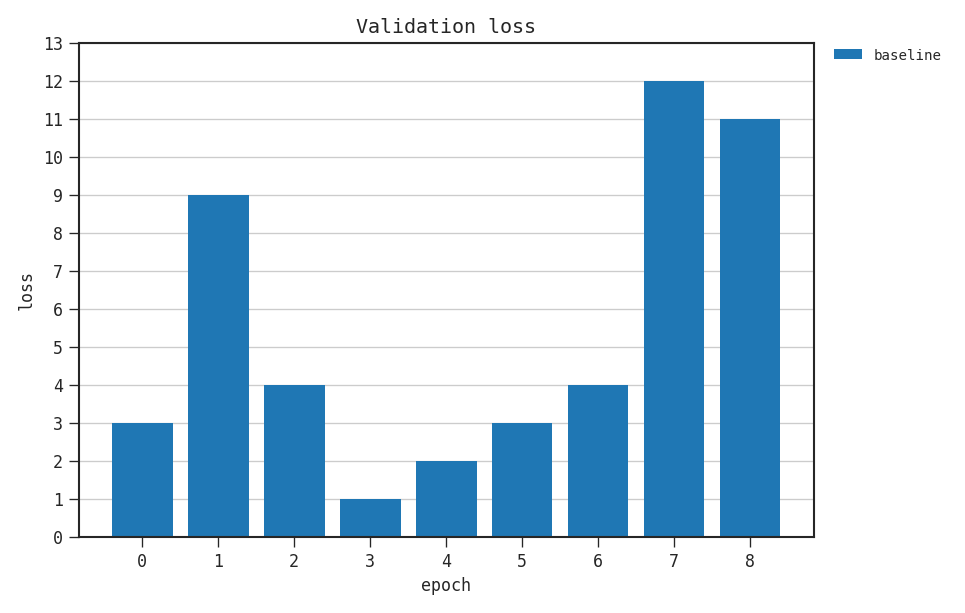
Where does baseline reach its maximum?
7
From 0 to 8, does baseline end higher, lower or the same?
higher
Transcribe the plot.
Title: Validation loss
x-axis: epoch, ticks 0 1 2 3 4 5 6 7 8
y-axis: loss, ticks 0 1 2 3 4 5 6 7 8 9 10 11 12 13
Legend: baseline
Values:
baseline: 3 9 4 1 2 3 4 12 11
